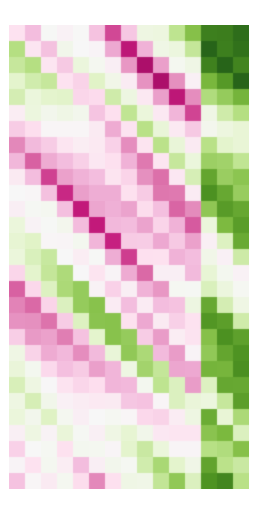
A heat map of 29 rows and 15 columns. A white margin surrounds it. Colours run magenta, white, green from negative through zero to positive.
The right part is higher, past a seam about 80% of the way across. The grain runs diagonally down to the right. On average the colour sits 50% of the way up the scale.
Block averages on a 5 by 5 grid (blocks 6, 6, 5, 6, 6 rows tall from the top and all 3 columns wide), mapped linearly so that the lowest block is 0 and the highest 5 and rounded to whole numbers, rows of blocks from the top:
2 1 1 1 5 / 1 0 0 1 4 / 2 2 0 0 3 / 1 1 2 1 4 / 2 1 2 2 4
